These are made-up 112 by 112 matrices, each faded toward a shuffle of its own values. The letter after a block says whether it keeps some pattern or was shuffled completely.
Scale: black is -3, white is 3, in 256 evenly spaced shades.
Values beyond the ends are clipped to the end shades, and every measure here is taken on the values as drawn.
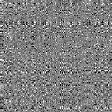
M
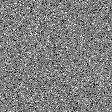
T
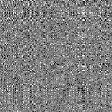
M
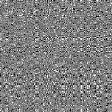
M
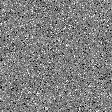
T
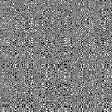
M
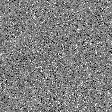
T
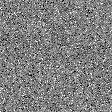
T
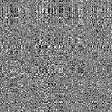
M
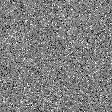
T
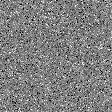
T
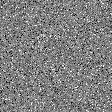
T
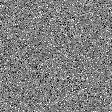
T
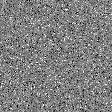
T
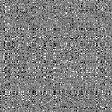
M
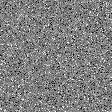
T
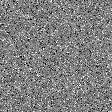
T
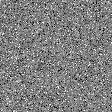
T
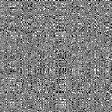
M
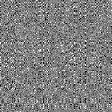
M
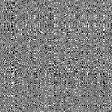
M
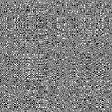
M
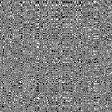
M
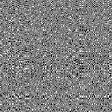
M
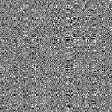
M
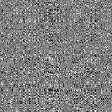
M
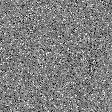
T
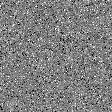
T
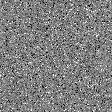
T
